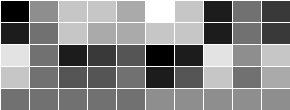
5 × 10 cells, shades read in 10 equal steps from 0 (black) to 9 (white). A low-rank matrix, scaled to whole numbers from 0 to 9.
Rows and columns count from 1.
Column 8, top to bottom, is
1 1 8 7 5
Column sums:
20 21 22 22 23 22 23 22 22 22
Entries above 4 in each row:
6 5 4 3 5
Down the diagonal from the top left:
0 4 1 3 4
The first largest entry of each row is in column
6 3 1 1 6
